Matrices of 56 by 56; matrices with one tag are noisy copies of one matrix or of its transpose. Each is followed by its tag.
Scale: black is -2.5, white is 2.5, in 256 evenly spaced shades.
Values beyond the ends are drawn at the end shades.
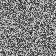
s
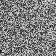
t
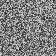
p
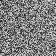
t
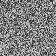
t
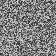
p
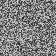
p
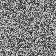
s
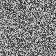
s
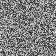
s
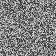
s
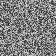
s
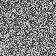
t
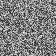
s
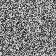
p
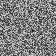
s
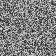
s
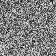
t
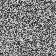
p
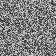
s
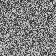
t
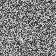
p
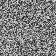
p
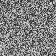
t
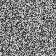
p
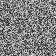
s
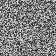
p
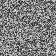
p
